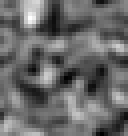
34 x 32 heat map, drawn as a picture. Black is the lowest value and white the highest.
Mirror symmetry: none. Slope: none. Grain: blotchy. Lone odd cells: none.
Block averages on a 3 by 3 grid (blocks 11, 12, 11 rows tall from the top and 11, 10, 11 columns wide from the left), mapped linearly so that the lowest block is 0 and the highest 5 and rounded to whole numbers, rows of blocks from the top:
5 0 2
1 2 1
3 4 2
